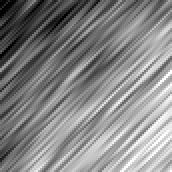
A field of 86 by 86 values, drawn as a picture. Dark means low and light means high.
Average level on the scale: 50%. Ninth with the lowest average: top left. Grain: diagonal, up to the right. Histogram: bell-shaped. Slope: up to the bottom right. Odd rows or columns: none. Mirror symmetry: none. Ninth with the highest average: bottom right.
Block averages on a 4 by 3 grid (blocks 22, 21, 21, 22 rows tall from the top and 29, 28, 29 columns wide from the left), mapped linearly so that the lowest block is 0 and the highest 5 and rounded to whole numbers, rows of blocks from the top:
0 1 3 | 1 2 4 | 2 3 4 | 3 4 5
